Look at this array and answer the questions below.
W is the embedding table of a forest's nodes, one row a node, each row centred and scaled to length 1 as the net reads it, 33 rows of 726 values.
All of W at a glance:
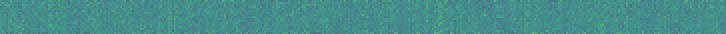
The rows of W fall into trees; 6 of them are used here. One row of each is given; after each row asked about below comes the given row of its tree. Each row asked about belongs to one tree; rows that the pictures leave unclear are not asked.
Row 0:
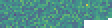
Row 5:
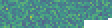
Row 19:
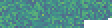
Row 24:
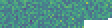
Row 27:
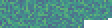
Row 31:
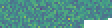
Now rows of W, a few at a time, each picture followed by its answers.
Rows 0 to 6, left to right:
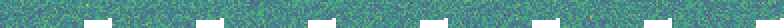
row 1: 0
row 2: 19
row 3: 24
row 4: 0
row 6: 5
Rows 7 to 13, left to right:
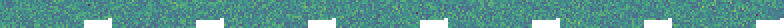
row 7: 5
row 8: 19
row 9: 0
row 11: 31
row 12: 27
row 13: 31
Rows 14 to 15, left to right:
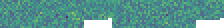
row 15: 24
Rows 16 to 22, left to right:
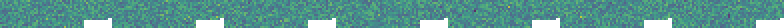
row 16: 24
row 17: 5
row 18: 0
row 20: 19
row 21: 0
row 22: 27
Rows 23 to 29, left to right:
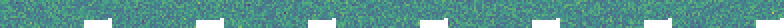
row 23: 31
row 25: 27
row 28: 19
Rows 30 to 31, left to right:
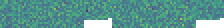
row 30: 24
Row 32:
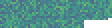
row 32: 27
